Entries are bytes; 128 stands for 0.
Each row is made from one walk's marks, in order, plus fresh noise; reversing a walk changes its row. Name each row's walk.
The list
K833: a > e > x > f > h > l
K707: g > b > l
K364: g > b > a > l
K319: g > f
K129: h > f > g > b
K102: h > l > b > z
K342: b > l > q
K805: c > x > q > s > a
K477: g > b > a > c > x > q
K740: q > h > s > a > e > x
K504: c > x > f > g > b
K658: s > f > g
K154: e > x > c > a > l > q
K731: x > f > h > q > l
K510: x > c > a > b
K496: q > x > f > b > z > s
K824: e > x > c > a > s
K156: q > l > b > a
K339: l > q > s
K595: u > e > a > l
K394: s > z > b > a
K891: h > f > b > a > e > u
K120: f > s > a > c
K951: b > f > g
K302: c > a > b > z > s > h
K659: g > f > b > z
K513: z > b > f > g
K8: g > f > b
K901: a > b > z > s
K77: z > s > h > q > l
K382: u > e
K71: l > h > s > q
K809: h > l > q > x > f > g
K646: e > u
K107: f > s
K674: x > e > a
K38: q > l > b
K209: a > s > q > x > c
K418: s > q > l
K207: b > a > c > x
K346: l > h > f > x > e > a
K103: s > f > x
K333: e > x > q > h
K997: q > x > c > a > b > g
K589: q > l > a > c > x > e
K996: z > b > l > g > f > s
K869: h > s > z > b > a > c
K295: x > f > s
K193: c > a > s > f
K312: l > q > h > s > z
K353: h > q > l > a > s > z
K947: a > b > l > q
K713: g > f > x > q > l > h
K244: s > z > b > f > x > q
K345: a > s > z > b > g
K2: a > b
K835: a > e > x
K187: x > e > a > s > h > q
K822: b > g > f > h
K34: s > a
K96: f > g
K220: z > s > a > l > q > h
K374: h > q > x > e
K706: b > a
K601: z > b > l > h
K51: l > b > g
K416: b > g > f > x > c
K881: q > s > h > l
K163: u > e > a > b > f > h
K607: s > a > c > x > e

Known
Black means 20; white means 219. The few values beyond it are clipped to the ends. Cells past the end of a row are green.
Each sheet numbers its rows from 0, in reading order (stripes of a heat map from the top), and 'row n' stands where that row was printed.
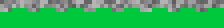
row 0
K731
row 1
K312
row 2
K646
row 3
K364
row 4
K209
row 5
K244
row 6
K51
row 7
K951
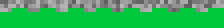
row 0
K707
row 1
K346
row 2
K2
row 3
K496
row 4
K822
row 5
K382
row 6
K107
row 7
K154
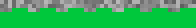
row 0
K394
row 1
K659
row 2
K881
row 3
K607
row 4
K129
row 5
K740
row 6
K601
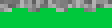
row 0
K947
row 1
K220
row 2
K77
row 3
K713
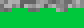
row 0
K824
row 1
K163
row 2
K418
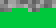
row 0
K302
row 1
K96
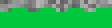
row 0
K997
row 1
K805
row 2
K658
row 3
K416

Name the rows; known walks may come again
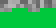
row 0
K364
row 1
K901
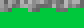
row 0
K220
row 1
K339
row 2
K706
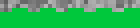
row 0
K822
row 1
K607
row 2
K77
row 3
K833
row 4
K71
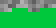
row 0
K154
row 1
K513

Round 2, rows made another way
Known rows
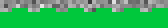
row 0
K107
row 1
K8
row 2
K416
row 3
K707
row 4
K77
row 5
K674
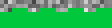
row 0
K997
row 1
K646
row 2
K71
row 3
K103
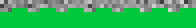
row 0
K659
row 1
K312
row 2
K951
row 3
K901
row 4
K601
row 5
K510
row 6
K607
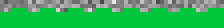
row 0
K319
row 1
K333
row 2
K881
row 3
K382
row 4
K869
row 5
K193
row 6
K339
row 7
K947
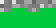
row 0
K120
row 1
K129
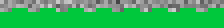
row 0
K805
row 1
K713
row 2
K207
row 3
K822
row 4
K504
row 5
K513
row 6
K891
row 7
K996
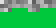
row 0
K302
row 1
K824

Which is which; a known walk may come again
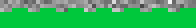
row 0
K947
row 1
K809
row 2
K496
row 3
K477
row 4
K220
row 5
K312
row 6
K394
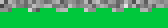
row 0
K659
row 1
K881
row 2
K71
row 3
K187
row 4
K2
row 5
K674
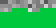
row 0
K96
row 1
K209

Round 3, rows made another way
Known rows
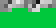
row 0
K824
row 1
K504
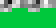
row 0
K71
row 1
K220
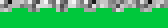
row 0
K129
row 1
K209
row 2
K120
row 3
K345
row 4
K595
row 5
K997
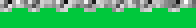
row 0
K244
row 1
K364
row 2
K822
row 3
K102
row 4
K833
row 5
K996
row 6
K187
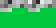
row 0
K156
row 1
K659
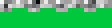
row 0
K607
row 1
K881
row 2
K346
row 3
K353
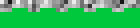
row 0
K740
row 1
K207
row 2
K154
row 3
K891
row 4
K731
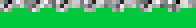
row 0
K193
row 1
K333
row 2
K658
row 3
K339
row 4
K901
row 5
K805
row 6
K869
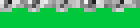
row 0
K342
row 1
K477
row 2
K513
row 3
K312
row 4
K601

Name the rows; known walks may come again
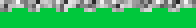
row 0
K835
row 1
K901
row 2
K416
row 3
K220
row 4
K891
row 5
K674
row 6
K244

